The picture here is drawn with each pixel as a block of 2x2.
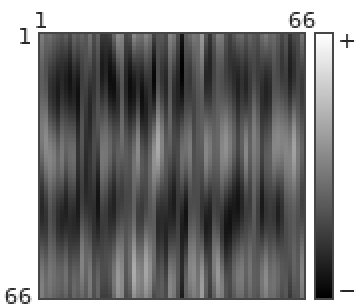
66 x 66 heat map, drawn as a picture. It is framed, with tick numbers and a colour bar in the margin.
Histogram: bell-shaped. Grain: streaks running down. Stripes: horizontal, repeating 2 times. Average level on the scale: 30%.
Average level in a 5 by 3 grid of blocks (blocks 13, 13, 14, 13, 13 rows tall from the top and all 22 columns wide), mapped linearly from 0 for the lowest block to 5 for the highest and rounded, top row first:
111 / 113 / 344 / 010 / 454
